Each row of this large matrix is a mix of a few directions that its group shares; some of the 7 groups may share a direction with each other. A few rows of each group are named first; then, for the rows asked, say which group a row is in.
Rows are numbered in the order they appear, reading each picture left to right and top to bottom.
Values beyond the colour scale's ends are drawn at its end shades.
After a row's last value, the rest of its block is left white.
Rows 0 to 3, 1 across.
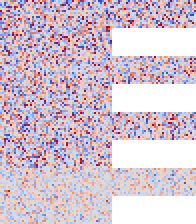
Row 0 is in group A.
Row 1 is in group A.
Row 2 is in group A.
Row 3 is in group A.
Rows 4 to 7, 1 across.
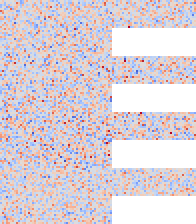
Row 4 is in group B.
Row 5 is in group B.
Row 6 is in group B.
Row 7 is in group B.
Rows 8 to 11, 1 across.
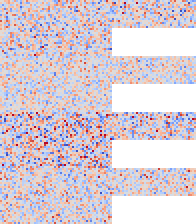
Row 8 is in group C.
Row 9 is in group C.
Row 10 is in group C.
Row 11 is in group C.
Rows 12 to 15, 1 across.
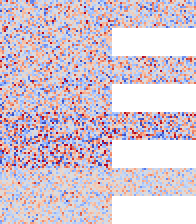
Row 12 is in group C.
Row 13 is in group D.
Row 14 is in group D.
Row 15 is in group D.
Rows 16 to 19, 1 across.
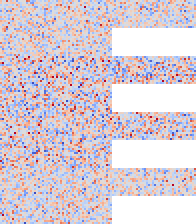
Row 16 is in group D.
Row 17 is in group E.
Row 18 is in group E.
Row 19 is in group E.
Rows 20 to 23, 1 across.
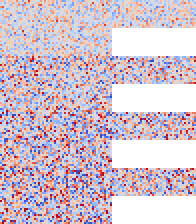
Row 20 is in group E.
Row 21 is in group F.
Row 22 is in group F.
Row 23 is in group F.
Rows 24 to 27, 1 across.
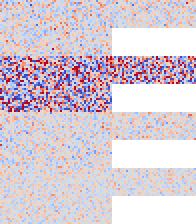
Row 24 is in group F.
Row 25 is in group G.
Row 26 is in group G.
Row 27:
A
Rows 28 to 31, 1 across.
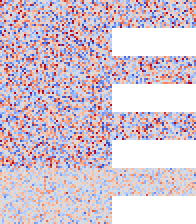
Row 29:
D
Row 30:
G
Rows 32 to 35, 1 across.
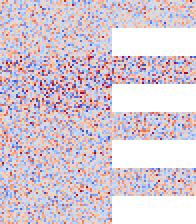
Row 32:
B
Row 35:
A
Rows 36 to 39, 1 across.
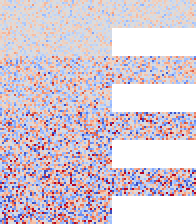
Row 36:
B
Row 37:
B
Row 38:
F
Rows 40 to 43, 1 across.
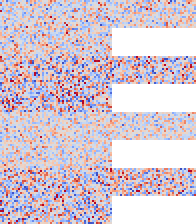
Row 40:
F
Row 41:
E
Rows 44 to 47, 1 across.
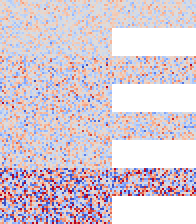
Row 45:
E
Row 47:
E
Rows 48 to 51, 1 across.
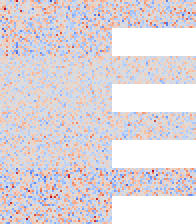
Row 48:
F
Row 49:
A
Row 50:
D
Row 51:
F
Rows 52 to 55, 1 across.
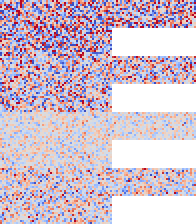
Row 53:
E
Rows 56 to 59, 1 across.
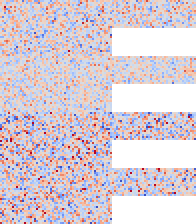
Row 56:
F
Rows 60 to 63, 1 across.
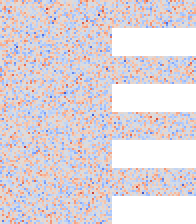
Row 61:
B
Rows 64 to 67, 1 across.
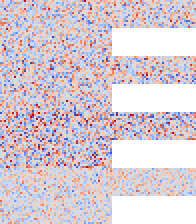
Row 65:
E
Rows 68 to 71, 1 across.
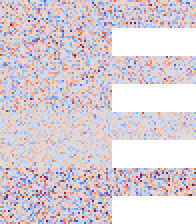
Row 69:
F
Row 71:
D
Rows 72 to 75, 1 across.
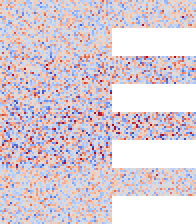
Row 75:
F
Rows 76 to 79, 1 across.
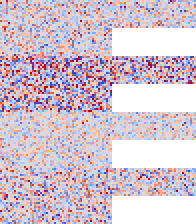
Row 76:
C
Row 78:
E
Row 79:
D
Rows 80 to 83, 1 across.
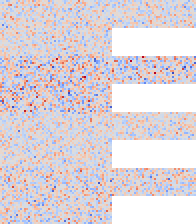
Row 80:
B
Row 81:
E
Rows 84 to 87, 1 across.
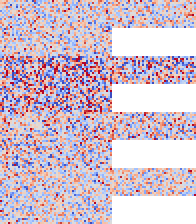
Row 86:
F
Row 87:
G
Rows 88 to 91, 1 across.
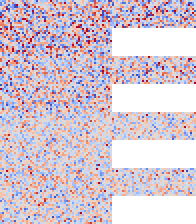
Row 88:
G
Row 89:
G
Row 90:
A
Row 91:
D
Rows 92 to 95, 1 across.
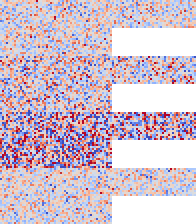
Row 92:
C
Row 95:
F
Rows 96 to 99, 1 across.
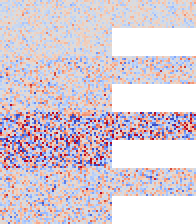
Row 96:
A
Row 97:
C
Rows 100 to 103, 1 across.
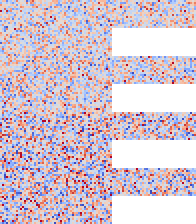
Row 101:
A
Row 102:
B
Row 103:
F
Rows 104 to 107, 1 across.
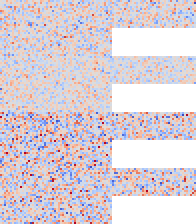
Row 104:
A
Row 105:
G
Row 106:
D
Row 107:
E
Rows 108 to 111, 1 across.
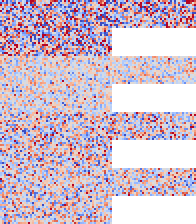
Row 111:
B
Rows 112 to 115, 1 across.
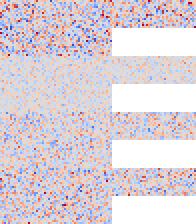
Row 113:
B
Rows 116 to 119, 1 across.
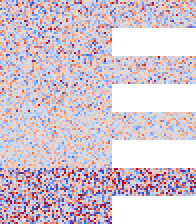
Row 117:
B
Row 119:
E
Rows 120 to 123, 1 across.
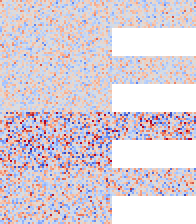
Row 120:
E
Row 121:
C
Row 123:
A
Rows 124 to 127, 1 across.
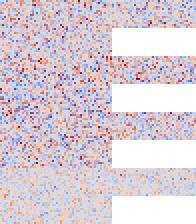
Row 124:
B
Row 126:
D
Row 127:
C
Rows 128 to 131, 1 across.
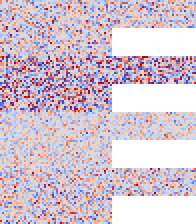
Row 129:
D
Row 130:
F
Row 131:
B
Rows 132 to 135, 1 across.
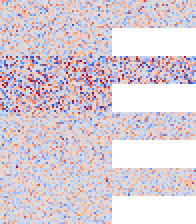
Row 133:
F
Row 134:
A
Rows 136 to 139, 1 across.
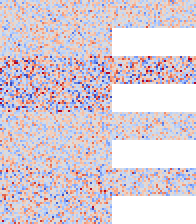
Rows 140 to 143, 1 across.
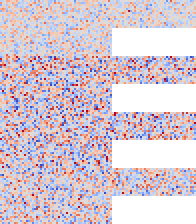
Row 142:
D
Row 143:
E
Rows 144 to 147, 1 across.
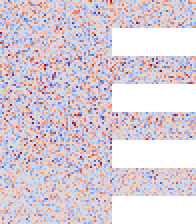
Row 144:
G
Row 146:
C
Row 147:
D
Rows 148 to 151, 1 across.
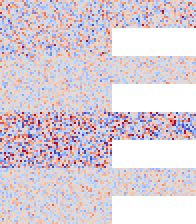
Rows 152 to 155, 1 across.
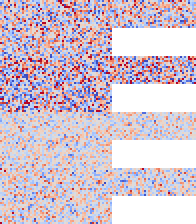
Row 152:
C
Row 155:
E
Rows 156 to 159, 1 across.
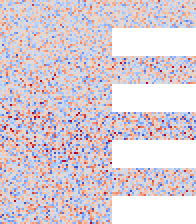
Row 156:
B
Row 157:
C
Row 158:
B
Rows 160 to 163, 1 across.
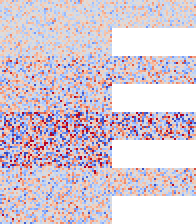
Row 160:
C
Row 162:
F
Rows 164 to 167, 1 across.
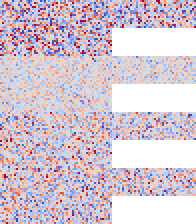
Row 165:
E
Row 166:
G
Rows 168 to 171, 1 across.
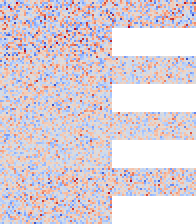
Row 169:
D
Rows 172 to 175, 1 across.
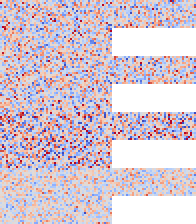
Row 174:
A
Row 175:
C
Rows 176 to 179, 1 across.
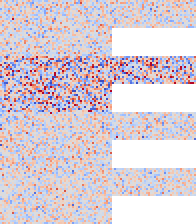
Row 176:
F
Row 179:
E
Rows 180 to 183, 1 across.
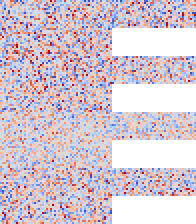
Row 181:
C
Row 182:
E
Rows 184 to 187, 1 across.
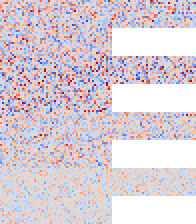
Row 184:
A
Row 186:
D
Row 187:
G
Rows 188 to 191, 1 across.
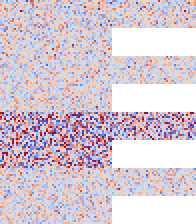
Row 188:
F
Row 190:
D
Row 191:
A
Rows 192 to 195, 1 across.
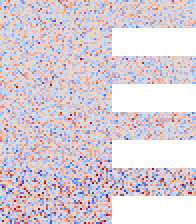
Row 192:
C
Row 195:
G
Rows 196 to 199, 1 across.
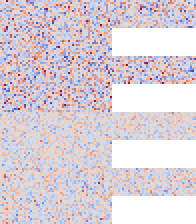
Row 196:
D
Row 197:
B
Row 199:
F
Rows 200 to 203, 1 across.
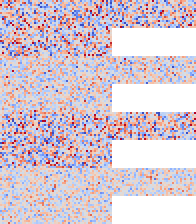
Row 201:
C
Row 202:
E
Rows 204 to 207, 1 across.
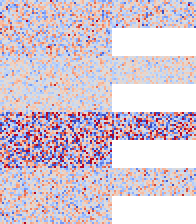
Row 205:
F
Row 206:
A
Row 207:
E
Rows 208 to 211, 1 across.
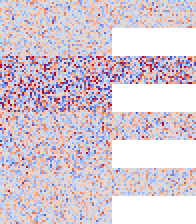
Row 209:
D
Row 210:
G
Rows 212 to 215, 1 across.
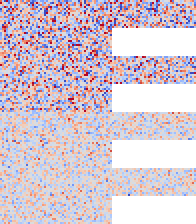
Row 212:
C
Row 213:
D
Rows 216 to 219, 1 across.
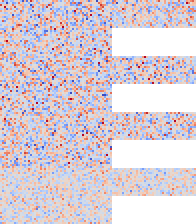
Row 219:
E
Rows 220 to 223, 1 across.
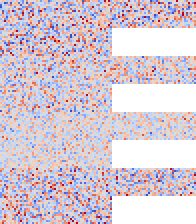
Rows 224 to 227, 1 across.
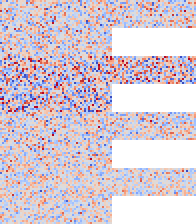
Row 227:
D
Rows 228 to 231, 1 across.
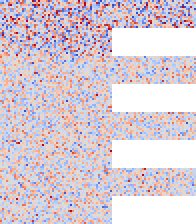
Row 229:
E
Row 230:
C
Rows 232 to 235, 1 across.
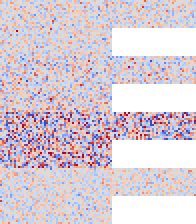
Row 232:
D
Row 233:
F
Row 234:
D
